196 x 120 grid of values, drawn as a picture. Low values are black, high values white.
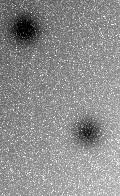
Ninth with the lowest average: top left. Dips: two. Slope: up to the bottom right. Mirror symmetry: none. Histogram: heavy tails on both sides. Odd rows or columns: none.
